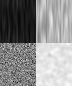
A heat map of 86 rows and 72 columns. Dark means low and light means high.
It is made of 2 by 2 panels. Panel 1,1: very low, streaked downward, faint in contrast. Panel 1,2: high, streaked downward. Panel 2,1: middling, fine-grained, strong in contrast. Panel 2,2: very high, blotchy, faint in contrast.
